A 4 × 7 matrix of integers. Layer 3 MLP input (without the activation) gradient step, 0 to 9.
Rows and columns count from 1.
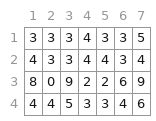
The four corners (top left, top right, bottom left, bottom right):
3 5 4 6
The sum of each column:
19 10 20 13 12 16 24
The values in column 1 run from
3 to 8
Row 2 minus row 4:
0 -1 -2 1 1 -1 -2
